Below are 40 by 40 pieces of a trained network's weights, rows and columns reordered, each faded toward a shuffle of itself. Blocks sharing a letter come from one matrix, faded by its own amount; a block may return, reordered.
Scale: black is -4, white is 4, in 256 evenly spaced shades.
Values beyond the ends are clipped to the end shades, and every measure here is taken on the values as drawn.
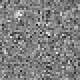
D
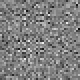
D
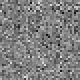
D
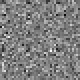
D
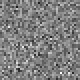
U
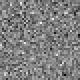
D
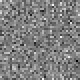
D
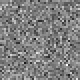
U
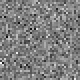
U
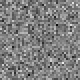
U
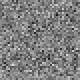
U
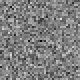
U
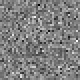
D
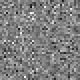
D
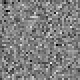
D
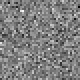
U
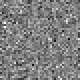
D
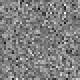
D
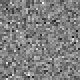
D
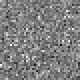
D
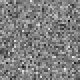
U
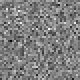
U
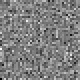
D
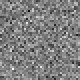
U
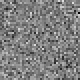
U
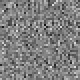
U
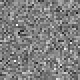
U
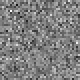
U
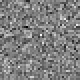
D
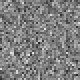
U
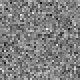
U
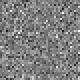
D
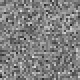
U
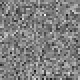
U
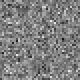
D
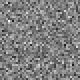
U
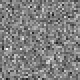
U
